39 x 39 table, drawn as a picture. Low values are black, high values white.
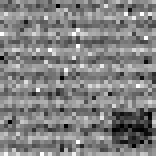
Horizontal stripes repeat 9 times down the table. No single row or column stands out from its neighbours. In the bottom right lies a patch that is lower than the rest. The bottom right is the ninth with the lowest average.
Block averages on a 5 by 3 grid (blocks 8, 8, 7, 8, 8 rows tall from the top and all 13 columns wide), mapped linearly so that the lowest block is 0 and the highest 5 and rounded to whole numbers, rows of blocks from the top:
444 / 444 / 555 / 442 / 440
